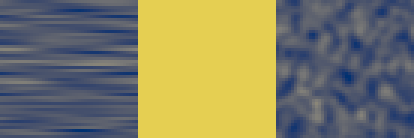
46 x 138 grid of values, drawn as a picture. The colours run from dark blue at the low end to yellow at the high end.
The table splits into one row of 3 panels. Panel 1,1: low, streaked across. Panel 1,2: very high, flat. Panel 1,3: low, blotchy.
